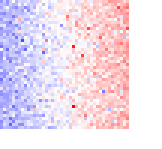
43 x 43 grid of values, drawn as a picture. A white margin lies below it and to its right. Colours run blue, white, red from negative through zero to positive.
Stripes: none. Average level on the scale: 50%. Slope: up to the right. Histogram: bell-shaped. Odd rows or columns: none.
